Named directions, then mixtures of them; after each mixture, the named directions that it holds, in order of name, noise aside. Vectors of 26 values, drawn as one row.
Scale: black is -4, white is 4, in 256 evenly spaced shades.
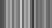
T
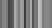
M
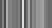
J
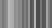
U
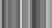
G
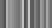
G, J, U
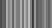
T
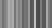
U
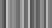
G, J, U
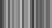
T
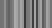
M, U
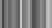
G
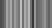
T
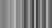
M, U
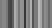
M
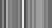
J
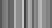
J, M
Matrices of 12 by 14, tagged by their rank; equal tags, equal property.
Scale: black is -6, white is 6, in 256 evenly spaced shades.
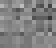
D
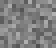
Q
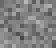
Q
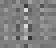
D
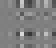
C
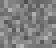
Q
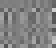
D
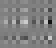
C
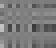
C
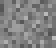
Q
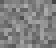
Q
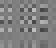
C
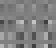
C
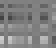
C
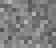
Q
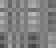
C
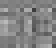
D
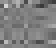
D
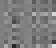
D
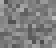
Q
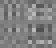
D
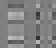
C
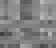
D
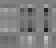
C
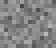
Q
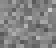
Q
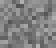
Q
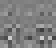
D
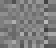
D
